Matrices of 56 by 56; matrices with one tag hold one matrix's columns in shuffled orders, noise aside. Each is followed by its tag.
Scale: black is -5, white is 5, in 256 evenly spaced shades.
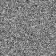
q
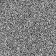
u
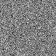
u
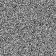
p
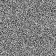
q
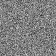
u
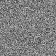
q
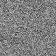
q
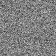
q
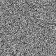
p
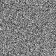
p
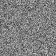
p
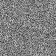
u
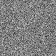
u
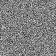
u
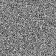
u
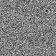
q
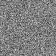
u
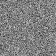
u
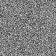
u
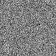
p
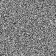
u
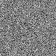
u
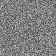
u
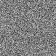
q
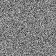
q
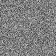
q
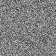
q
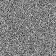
u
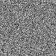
p
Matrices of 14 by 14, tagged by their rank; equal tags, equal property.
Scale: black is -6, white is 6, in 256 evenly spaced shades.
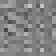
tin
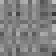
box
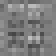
box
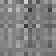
box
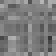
box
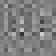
box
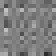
tin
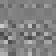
box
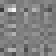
box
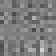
tin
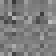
tin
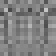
box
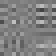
box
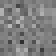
tin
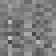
tin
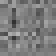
tin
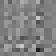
tin
